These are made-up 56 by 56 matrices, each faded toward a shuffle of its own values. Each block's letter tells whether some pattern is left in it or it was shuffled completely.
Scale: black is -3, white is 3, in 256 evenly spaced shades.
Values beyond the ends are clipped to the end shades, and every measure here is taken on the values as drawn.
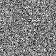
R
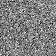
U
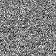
R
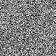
R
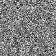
R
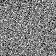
U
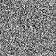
R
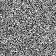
U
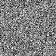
R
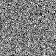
R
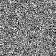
R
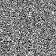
R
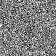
U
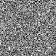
R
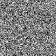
R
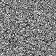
U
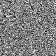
U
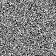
U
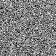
U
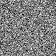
U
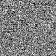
R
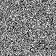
U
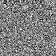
R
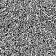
U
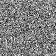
U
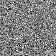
U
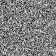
U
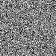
U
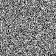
U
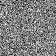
U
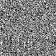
R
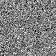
U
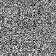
R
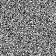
U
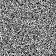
U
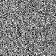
R
